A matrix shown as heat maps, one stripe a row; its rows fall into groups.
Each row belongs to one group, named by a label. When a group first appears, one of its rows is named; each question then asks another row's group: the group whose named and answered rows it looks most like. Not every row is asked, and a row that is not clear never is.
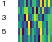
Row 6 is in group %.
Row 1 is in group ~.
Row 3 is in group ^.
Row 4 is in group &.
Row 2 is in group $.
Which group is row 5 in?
%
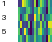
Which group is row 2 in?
&
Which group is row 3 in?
$
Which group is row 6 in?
&
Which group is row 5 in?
$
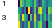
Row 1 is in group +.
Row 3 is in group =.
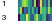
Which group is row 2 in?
%
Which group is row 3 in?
+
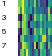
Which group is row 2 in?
=
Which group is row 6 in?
+
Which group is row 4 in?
=
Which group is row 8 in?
+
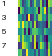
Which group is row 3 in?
&
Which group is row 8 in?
%
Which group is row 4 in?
=
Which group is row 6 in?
=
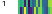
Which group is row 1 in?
^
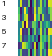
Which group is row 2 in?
$
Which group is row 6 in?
%
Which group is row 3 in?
$
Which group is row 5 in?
&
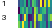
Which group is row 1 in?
~
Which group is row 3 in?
$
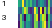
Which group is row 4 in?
+
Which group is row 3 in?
+
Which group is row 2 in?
~
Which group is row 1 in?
=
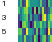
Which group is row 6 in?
+
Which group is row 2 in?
$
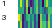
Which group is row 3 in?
%
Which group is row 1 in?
^
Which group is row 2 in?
^
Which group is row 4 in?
%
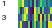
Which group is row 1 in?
=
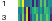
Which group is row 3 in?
^
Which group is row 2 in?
^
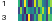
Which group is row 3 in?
&
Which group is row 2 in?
%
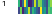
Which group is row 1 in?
$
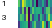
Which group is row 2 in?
^
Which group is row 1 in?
=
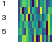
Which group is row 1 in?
+
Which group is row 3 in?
^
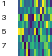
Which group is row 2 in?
~
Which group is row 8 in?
^
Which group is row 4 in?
^
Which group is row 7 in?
^
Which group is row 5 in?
=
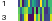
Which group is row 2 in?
$
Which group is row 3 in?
$
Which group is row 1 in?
%
